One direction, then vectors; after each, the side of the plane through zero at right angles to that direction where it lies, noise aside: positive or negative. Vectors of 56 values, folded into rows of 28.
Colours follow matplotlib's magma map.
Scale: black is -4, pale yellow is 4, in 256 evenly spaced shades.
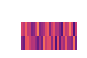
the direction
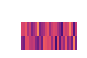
positive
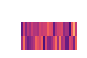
negative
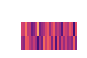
positive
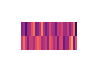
negative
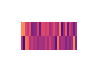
positive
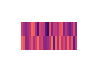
negative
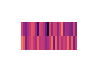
negative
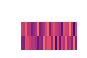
positive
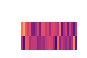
positive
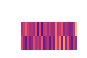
negative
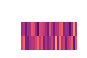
negative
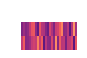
negative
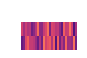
positive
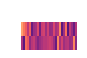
positive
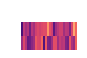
negative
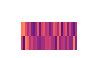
positive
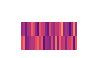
negative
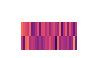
positive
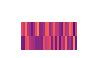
positive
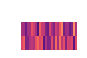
negative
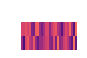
positive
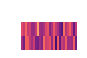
positive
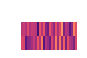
negative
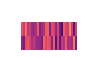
positive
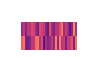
negative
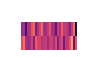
negative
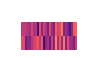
negative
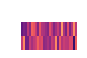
negative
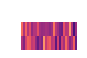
positive
